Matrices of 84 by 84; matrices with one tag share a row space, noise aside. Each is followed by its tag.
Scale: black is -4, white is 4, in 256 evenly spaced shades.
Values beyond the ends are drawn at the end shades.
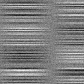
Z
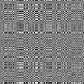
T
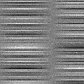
Z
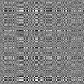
T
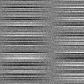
Z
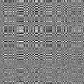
T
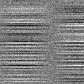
Z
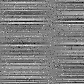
Z
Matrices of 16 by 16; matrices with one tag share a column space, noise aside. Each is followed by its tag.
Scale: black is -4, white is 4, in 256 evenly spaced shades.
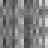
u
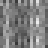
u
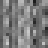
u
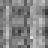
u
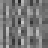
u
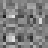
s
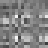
s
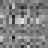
s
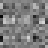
s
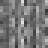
u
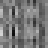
u
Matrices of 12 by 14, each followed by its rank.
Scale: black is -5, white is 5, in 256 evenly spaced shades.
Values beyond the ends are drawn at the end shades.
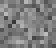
full rank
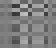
one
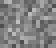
full rank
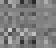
two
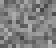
full rank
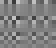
one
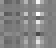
one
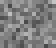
full rank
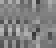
two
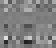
two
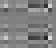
one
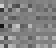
two
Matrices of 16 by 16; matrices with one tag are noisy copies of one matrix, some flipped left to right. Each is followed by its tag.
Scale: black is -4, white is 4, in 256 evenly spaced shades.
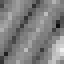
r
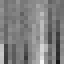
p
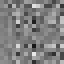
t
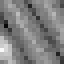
r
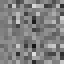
t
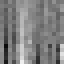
p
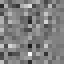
t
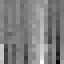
p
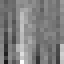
p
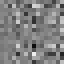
t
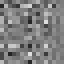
t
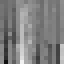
p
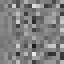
t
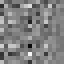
t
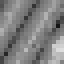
r
